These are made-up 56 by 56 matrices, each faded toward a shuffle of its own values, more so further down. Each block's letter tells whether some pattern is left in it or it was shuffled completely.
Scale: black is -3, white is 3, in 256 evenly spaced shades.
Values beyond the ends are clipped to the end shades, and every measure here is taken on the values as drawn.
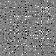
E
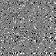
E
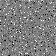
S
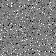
S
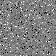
S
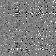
E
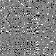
E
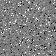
S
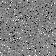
S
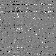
E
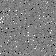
S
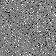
S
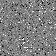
S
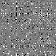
E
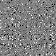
E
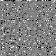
E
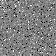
S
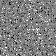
S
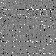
E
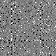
E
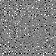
E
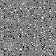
E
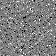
S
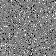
S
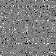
E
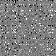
E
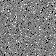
S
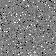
S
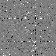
E
